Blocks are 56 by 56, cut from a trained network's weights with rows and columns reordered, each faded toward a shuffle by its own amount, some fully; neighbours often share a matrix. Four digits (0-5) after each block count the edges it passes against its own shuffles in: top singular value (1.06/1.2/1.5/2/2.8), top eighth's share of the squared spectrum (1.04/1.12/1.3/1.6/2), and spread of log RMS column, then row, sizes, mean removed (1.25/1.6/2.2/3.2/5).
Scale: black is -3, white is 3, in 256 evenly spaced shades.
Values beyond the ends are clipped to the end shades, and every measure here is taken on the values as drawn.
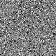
0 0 0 0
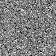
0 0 0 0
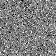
0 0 0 0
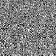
3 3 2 2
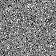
0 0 0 0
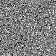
0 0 0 0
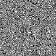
2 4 1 2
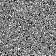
1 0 0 0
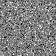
1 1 0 0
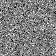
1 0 0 0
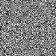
3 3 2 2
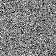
1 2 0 0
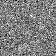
1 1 0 0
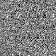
2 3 2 1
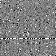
3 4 0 2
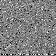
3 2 0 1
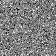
0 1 0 0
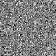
3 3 1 1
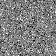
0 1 0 0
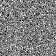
1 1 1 0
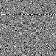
3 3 0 1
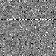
3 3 0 2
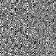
3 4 3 1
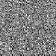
3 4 2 2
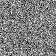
0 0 0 0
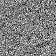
2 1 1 0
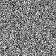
3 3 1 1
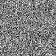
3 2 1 0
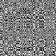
4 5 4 3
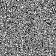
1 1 0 0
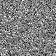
0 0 0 0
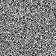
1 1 0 0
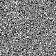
1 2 0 0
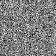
2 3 1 1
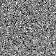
1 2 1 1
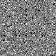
2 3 2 1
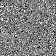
1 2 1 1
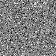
1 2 0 0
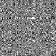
3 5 2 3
